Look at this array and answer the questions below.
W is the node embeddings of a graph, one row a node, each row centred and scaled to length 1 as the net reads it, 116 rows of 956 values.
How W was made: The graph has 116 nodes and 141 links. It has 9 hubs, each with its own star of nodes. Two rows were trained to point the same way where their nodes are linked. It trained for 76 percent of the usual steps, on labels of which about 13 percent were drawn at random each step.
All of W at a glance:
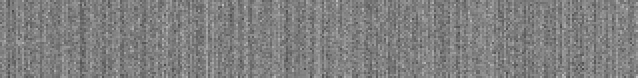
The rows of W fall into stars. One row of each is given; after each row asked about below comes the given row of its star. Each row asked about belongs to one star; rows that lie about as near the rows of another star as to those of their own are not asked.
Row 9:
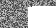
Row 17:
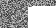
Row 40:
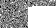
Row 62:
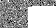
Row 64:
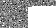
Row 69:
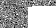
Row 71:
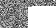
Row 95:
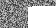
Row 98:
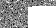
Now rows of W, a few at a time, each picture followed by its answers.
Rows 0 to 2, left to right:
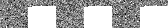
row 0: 40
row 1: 98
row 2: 17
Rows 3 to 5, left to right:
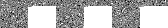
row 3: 17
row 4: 9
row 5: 71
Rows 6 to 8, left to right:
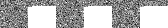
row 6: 40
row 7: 9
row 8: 17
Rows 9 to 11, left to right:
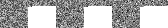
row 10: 9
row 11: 17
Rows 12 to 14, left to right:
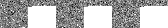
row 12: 17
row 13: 69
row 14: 95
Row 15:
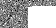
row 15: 64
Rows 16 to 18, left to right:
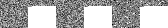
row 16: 71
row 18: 64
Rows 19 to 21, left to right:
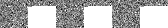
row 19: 98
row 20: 40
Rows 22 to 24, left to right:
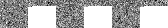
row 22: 95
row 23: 71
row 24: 69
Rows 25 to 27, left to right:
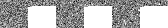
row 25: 64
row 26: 71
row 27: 95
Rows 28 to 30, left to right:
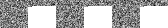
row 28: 95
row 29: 95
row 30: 40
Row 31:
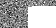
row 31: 71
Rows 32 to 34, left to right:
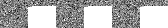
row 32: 64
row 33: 69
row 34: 69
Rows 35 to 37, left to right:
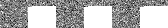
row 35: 62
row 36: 40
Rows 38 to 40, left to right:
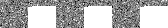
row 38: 95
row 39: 95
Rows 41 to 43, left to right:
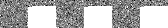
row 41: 40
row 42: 98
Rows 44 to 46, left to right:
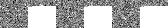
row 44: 71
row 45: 40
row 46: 9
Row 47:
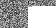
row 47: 71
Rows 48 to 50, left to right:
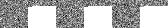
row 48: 9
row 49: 95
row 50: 62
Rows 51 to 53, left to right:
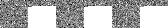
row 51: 62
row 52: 98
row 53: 9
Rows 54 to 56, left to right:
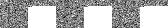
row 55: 17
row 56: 9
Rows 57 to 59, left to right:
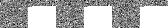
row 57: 62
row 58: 62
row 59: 71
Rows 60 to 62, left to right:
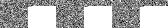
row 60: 62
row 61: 17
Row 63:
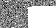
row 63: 64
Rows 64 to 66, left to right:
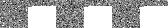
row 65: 62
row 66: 64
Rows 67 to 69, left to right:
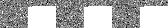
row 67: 62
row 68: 9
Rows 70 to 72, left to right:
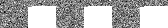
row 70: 71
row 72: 62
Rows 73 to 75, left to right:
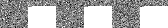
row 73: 17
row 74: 69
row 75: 62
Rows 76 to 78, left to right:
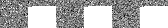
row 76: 95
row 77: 40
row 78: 98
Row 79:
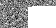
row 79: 95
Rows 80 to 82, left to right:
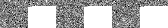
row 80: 64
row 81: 69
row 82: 62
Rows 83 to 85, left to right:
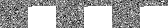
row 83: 17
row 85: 17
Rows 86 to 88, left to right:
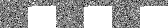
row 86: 64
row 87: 40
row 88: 71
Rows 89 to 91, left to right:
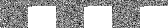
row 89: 9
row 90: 64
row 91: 95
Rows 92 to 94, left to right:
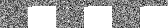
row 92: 40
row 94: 95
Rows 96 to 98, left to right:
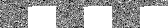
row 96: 69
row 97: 71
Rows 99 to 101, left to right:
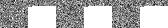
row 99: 69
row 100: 98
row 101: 9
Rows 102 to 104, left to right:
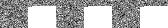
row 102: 40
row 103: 95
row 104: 95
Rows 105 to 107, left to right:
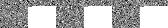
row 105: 98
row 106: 95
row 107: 71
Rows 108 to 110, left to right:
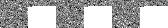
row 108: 9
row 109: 69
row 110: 98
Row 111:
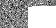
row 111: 17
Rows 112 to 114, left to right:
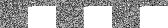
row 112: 69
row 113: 62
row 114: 62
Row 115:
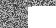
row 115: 69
